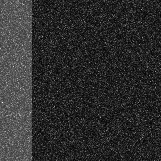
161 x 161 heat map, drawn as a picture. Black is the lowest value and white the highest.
Overall the values sit about 20% of the way up the scale. No regular stripes run through it. The left part is higher, up to a seam about 20% of the way across.
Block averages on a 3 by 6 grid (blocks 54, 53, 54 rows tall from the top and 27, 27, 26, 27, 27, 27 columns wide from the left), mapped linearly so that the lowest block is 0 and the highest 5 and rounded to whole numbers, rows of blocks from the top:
5 1 0 0 0 0 | 5 1 0 0 0 0 | 5 1 0 0 0 0
